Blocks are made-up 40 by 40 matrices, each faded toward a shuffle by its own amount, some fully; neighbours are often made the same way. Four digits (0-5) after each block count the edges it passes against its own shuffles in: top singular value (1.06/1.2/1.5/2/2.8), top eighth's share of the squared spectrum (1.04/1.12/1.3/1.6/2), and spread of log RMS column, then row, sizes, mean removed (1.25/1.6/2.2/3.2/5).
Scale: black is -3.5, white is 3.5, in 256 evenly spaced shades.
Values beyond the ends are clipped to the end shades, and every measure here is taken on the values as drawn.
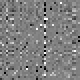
4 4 2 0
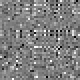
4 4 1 2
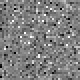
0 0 0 0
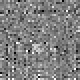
3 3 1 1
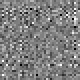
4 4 2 2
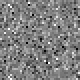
1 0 0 0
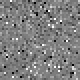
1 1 0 0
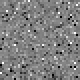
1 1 1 0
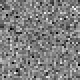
0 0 0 0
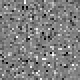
1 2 0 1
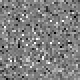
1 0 0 0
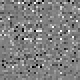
3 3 1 2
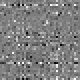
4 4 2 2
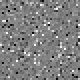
1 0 0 0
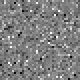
0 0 0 0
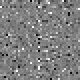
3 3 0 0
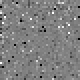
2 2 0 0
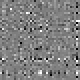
4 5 2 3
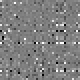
4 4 2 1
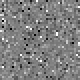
2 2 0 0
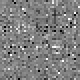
3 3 2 1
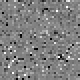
2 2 0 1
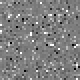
1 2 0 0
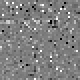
2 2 1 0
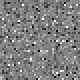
1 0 0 0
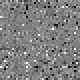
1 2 0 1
